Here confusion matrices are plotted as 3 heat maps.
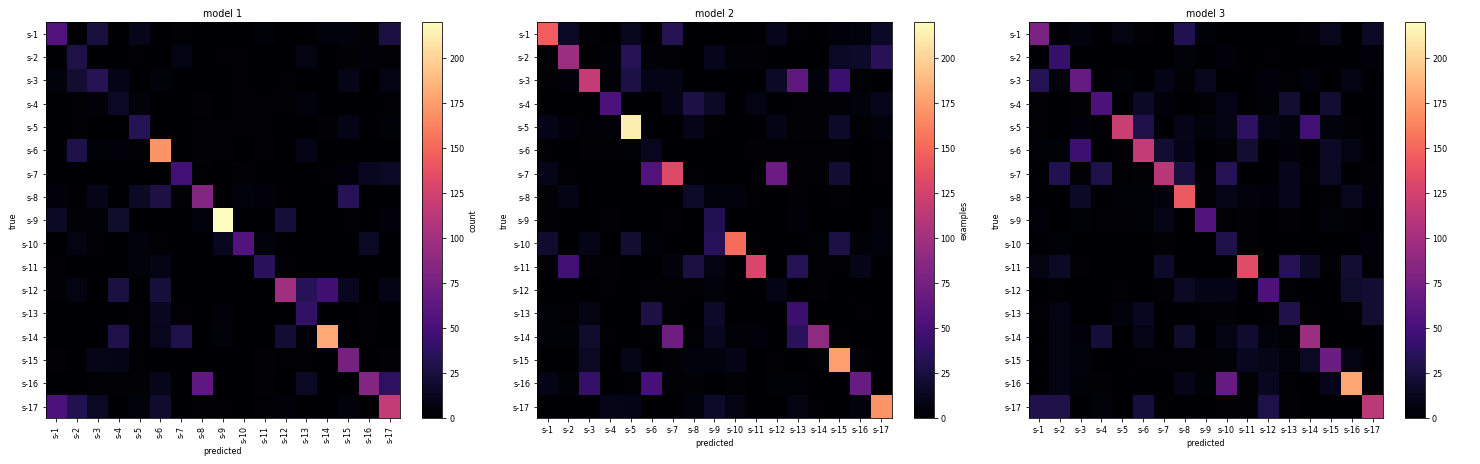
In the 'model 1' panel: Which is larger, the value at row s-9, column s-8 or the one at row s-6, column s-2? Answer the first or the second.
the second
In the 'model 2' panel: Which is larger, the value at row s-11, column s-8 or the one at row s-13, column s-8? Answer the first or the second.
the first
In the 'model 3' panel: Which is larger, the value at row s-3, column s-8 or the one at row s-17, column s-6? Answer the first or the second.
the second
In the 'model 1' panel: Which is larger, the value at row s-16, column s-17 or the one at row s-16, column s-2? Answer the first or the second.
the first
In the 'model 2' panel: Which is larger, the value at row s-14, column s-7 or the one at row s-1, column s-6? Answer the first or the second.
the first
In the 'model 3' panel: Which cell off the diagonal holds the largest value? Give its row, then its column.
s-16, s-10
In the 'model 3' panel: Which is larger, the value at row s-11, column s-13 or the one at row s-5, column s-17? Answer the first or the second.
the first
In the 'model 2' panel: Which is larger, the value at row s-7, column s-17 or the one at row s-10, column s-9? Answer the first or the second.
the second
